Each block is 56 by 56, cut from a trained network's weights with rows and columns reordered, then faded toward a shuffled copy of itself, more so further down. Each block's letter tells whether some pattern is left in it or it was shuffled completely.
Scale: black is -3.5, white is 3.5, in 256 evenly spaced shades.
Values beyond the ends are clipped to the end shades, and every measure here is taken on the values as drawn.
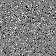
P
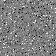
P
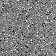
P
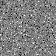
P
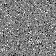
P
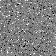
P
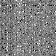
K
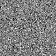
K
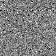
K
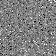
P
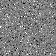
P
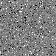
P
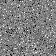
P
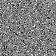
P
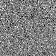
P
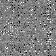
K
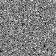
K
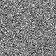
K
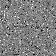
P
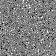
P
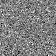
P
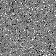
P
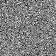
P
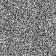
P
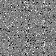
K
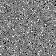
P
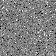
P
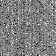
K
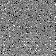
K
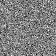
P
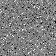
P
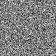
P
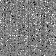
K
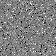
P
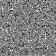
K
